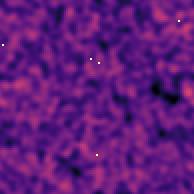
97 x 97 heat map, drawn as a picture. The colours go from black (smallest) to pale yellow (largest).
Stripes: none. Grain: blotchy. Odd rows or columns: none. Histogram: heavy tails on both sides. Lone odd cells: 5, each higher than its neighbours.
